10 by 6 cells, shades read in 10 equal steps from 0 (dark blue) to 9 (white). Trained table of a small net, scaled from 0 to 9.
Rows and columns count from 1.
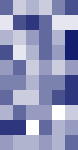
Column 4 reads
7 3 3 3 5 4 4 5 3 5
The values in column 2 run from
1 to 8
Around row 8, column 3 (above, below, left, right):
7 9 3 5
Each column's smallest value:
1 1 1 3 2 0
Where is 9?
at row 8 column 5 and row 9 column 3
